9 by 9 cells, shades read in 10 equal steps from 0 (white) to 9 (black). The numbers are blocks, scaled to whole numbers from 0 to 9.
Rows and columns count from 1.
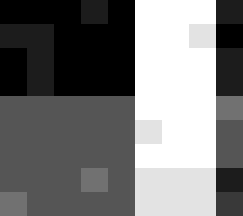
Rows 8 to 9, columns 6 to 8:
1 1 1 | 1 1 1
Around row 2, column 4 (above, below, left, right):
8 9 9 9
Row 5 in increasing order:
0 0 0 5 6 6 6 6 6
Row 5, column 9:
5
